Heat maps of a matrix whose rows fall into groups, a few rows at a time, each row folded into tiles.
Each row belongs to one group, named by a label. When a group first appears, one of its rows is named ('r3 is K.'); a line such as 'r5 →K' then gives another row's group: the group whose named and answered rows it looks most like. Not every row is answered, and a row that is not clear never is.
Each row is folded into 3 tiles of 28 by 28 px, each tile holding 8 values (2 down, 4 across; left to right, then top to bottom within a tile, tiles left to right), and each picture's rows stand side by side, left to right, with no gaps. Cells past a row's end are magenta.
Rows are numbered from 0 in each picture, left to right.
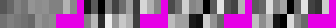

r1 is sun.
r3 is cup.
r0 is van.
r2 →cup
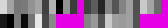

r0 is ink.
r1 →sun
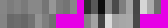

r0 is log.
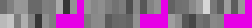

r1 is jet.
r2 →log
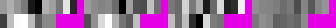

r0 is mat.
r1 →mat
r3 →jet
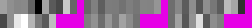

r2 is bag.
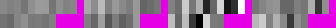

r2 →cup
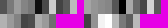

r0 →cup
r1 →mat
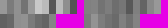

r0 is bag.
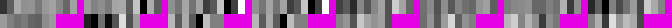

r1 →ink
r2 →cup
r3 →cup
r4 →sun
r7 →sun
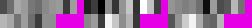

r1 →sun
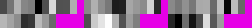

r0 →cup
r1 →mat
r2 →ink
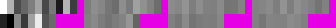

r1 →log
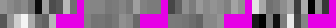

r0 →mat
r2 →van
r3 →ink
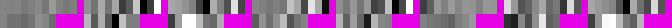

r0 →log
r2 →mat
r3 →bag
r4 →cup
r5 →van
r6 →ink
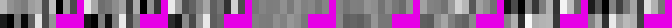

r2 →ink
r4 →log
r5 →bag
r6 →sun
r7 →sun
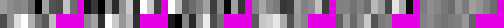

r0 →mat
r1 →sun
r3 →mat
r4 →bag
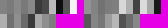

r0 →cup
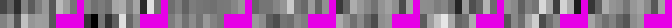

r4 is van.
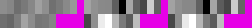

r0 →bag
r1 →mat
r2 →mat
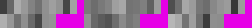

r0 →van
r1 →log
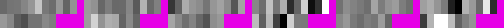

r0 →log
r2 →van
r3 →cup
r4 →log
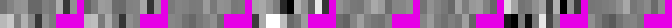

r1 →van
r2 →log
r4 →bag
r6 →ink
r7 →log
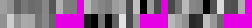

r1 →ink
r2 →cup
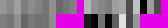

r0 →jet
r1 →ink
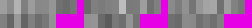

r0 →jet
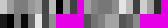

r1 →bag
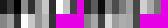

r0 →sun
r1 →sun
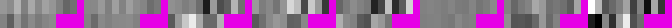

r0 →jet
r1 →jet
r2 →mat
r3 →bag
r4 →cup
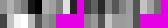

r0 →mat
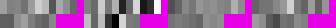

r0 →bag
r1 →cup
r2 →van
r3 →log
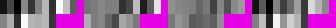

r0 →sun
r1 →cup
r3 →sun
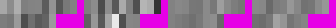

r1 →bag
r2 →log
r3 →bag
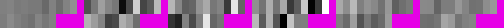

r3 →cup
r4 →jet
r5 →bag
